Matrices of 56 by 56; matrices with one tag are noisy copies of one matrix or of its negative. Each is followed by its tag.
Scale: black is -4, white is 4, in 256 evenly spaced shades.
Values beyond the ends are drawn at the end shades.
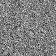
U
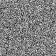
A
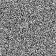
A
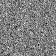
U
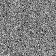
U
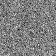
U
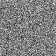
A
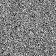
U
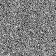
U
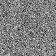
U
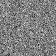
U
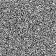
A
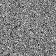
U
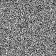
A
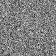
U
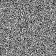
A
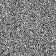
U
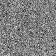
U
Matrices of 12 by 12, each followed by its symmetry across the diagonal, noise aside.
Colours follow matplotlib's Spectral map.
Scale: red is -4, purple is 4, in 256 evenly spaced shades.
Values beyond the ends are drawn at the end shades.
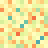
symmetric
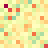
symmetric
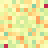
symmetric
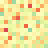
symmetric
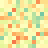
antisymmetric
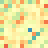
symmetric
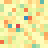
antisymmetric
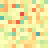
neither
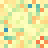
symmetric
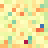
antisymmetric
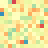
antisymmetric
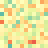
neither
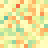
antisymmetric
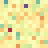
neither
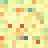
neither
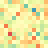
antisymmetric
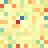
antisymmetric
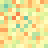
symmetric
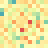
symmetric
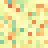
neither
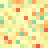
neither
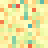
neither
